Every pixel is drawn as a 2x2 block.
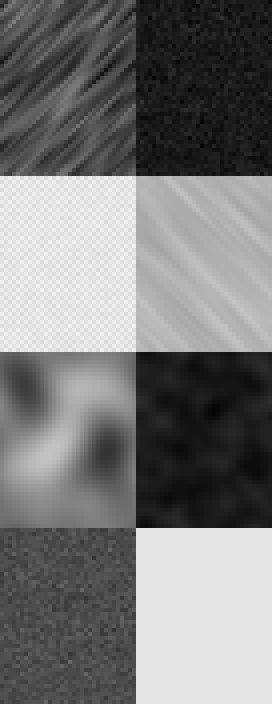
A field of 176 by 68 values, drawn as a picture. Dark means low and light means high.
The table splits into 4 rows of 2 panels. Panel 1,1: low, slanting up to the right. Panel 1,2: very low, fine-grained, faint in contrast. Panel 2,1: very high, checkered, faint in contrast. Panel 2,2: high, slanting down to the right, faint in contrast. Panel 3,1: middling, smooth, strong in contrast. Panel 3,2: very low, blotchy, faint in contrast. Panel 4,1: low, fine-grained, faint in contrast. Panel 4,2: very high, flat.
